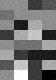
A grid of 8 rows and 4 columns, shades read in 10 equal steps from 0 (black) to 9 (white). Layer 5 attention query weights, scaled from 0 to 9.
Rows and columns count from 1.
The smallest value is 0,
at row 8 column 4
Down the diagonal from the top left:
5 5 6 1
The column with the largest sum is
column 2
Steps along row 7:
up down up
